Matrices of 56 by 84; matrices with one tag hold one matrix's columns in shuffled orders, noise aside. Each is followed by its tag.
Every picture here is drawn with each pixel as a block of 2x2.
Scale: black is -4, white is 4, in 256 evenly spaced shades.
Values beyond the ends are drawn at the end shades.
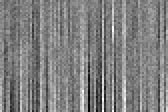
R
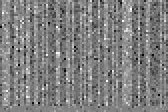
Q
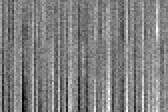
R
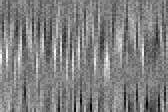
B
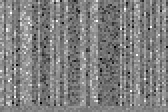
Q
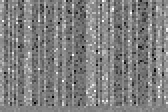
Q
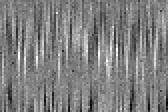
B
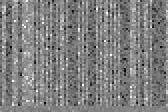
Q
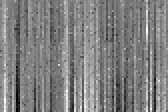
R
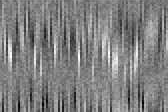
B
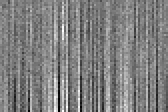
R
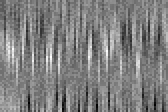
B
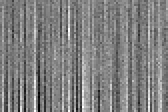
R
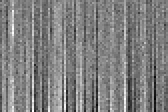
R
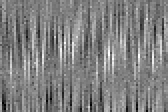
B
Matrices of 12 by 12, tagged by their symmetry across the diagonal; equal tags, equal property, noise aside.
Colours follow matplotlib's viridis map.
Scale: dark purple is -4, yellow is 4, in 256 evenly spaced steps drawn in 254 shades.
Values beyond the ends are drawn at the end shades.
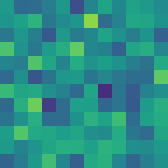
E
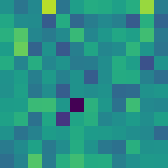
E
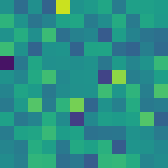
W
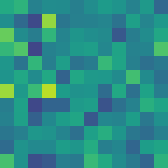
E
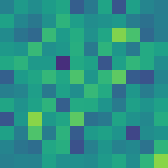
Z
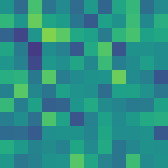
W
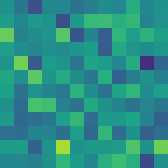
W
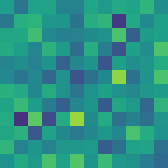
Z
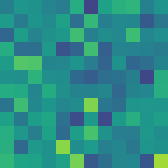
E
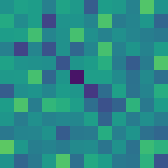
Z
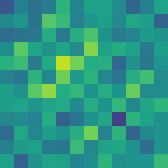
Z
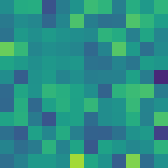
W
